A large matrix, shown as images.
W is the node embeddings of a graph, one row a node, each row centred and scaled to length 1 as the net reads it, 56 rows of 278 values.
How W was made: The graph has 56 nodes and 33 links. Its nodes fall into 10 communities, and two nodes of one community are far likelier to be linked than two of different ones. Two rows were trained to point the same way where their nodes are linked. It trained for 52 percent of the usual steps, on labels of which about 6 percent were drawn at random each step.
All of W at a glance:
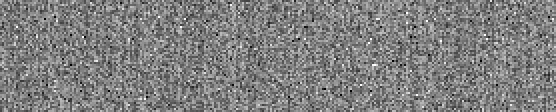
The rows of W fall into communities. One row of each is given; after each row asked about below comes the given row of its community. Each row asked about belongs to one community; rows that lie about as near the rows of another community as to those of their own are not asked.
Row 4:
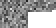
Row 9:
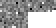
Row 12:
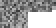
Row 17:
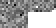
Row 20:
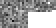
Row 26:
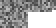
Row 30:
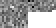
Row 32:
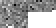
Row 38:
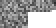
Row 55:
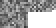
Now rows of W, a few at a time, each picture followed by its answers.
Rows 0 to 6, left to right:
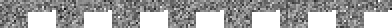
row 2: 55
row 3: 4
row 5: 26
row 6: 26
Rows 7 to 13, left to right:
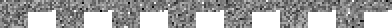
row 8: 30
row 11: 4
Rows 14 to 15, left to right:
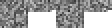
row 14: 17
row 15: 20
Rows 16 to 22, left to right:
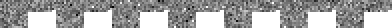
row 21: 26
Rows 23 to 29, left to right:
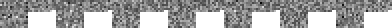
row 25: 32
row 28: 30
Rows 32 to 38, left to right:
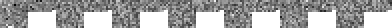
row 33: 9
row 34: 55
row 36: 9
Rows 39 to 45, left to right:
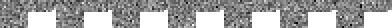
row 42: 12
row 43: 55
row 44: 38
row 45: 38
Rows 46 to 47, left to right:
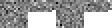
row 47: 30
